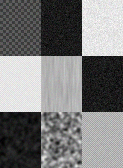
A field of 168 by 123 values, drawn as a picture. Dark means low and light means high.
It is made of 3 by 3 panels. Panel 1,1: low, checkered. Panel 1,2: very low, fine-grained, faint in contrast. Panel 1,3: very high, fine-grained, faint in contrast. Panel 2,1: very high, checkered, faint in contrast. Panel 2,2: high, streaked downward, faint in contrast. Panel 2,3: very low, fine-grained, faint in contrast. Panel 3,1: very low, blotchy, faint in contrast. Panel 3,2: middling, blotchy, strong in contrast. Panel 3,3: high, checkered.
